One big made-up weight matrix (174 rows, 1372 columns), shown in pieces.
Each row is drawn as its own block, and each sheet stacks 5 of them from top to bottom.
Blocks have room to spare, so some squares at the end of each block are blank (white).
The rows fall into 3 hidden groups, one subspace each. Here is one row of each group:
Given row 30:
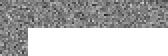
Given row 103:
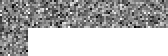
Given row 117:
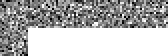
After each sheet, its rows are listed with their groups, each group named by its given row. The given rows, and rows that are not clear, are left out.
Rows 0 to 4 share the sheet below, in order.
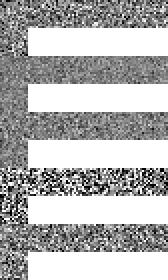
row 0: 117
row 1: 103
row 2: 103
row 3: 103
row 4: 30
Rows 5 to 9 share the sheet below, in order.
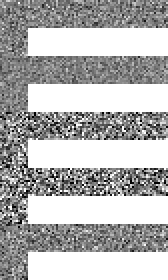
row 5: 117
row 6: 103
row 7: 117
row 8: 30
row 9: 117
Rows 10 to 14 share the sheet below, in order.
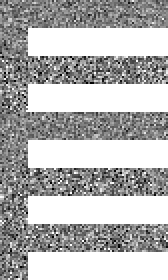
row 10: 30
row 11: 103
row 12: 117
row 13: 103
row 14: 30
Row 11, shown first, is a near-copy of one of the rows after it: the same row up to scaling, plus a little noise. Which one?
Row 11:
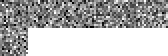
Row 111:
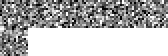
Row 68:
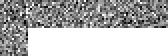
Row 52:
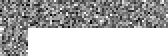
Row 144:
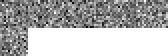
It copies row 144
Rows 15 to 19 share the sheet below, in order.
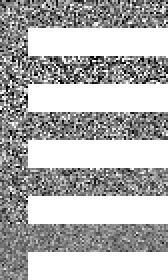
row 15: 117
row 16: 30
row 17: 30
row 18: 30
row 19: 30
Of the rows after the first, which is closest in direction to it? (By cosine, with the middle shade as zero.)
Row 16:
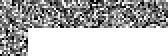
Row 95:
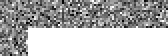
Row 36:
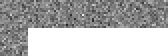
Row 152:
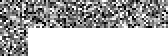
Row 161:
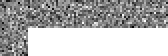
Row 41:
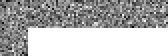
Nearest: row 36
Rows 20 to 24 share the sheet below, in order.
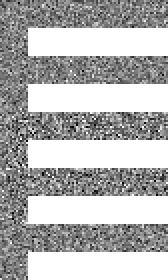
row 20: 117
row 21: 30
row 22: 30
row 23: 117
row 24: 30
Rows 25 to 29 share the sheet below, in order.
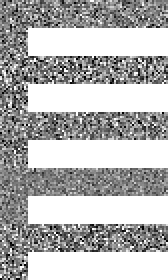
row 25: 30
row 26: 103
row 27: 103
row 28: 117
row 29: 30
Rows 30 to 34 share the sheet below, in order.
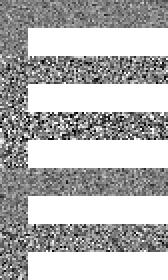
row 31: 117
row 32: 103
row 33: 103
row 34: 30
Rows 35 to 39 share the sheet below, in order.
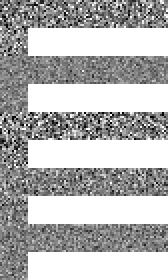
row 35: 103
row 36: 30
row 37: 103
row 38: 103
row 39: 117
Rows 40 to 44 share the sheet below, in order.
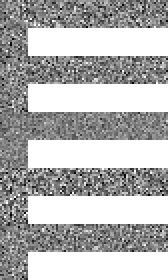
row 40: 103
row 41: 117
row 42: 103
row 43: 103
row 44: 117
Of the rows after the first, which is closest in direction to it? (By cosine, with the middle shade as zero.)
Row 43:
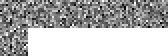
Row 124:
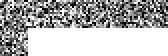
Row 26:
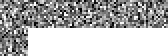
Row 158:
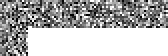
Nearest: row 124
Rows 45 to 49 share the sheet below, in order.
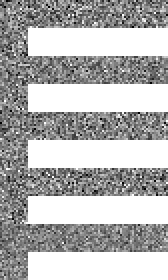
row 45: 117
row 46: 30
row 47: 103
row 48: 117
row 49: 103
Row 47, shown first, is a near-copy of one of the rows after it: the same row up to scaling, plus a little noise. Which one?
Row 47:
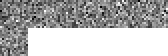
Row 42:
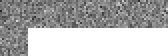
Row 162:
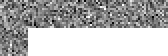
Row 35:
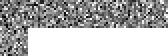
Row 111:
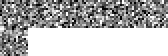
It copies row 42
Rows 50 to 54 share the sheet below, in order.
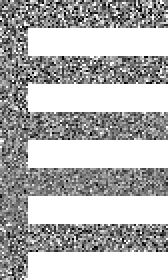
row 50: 103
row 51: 30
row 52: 103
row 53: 103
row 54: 117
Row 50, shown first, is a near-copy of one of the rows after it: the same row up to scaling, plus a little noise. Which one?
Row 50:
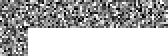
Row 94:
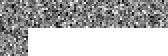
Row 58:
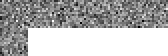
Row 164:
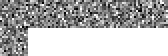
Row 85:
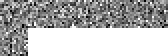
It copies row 164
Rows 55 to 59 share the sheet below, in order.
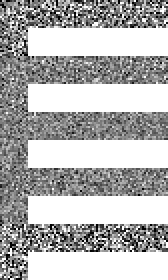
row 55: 117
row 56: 117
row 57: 117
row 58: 103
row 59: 30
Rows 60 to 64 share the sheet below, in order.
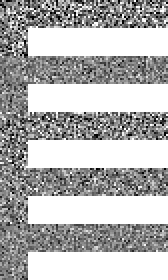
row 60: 117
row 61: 103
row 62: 117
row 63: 30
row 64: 117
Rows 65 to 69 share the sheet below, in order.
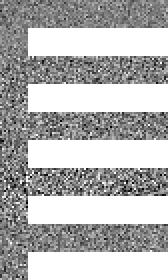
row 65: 103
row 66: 117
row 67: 103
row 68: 103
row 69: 30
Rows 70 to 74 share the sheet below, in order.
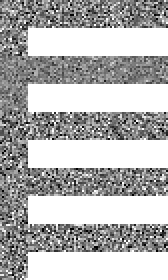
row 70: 30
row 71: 30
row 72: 30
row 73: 117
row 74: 117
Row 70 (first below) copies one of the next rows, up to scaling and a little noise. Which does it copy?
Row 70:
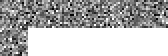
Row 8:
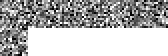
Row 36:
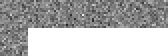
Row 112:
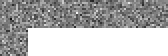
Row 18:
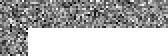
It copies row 8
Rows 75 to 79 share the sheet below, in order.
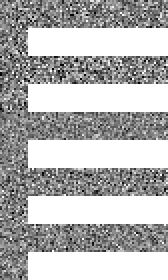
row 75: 30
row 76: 103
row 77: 117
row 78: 117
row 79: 30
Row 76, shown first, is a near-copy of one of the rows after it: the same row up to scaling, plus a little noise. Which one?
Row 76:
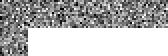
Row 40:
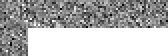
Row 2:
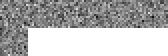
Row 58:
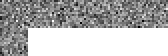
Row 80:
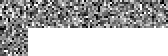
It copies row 58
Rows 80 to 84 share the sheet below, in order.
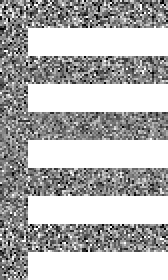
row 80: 103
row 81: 103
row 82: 30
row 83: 103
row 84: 103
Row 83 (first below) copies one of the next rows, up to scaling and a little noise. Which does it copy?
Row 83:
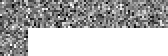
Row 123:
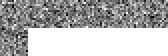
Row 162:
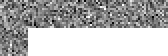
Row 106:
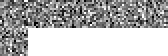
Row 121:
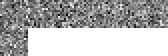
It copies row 121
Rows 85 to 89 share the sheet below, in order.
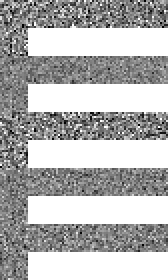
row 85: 103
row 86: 103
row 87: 30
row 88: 117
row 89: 103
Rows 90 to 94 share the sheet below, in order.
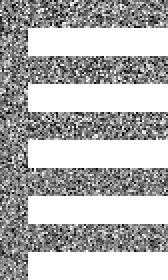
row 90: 103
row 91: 30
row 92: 117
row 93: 117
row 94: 103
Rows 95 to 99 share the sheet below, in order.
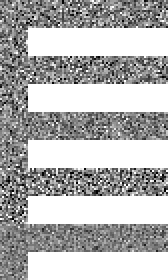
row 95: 30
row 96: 30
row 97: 30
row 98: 117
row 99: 117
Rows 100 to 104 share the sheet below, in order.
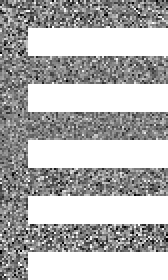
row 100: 30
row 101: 30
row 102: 117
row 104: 103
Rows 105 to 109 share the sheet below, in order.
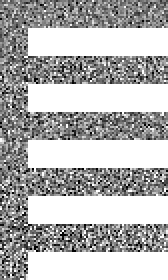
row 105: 103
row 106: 103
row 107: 103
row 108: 117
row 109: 103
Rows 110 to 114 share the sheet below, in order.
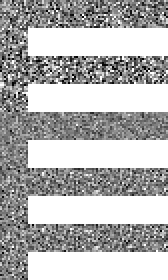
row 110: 30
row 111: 103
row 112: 30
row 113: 117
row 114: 117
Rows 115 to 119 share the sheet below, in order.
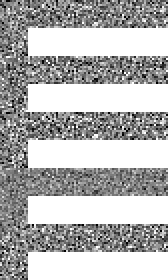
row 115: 117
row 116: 117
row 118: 117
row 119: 117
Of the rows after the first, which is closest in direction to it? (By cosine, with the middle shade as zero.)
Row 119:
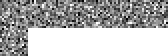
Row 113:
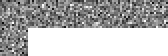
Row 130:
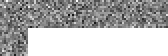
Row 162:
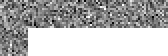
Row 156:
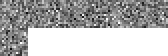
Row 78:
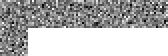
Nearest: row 113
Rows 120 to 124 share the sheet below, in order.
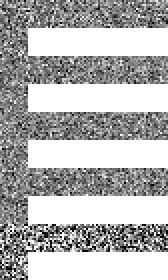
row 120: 30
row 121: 103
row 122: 103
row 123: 103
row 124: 103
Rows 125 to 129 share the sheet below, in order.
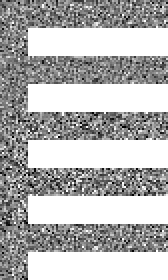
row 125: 117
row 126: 117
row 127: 30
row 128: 117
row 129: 117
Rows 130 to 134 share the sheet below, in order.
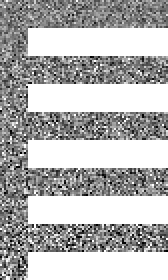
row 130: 117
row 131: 30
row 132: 30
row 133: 103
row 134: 117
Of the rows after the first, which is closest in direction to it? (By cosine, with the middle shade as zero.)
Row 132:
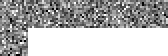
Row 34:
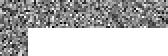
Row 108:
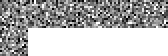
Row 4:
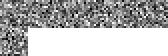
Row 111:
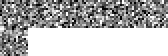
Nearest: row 4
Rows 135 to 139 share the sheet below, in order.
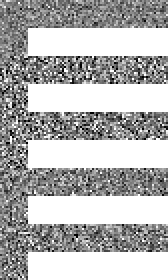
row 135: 117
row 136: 103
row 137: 30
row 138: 103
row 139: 30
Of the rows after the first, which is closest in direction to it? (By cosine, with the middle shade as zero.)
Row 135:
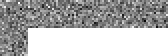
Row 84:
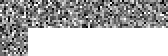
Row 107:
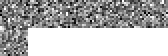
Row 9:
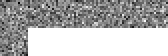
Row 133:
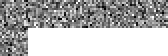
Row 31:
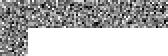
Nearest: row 31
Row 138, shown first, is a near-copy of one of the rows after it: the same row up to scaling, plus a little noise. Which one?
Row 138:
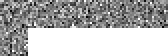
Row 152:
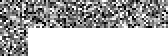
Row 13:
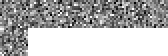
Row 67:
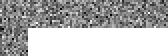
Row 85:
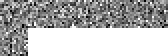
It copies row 85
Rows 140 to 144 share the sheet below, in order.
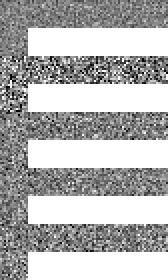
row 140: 117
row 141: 30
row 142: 117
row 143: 117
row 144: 103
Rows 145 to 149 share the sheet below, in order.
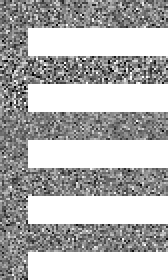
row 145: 30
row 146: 103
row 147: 30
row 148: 30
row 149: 117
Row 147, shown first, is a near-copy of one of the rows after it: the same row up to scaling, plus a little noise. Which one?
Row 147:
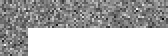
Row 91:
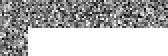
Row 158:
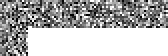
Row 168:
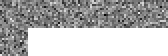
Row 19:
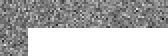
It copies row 19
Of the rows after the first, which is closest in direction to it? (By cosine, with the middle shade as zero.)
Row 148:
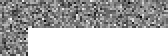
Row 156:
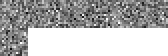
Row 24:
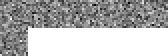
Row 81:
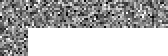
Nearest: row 24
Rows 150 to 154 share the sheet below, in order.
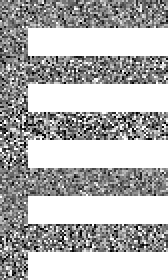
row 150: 103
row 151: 117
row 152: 103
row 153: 103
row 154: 103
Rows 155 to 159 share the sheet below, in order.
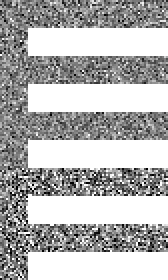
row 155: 30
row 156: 30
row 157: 30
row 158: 30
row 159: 30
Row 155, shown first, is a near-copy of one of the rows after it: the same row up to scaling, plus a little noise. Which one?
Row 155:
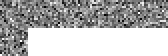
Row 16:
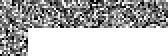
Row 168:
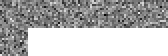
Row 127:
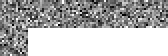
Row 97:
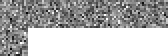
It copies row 168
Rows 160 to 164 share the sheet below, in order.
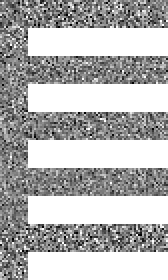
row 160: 103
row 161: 117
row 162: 103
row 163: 103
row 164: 103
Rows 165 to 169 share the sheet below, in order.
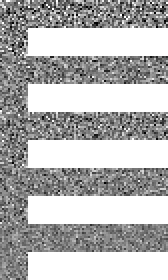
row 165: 117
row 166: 30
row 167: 117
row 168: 30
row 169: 30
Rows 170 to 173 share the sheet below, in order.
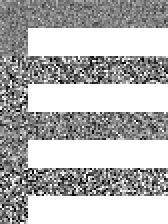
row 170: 117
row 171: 30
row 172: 30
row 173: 103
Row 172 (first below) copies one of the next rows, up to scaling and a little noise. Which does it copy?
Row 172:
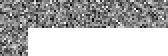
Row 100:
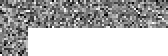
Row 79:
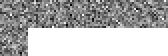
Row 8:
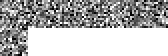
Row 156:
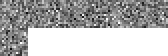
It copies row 79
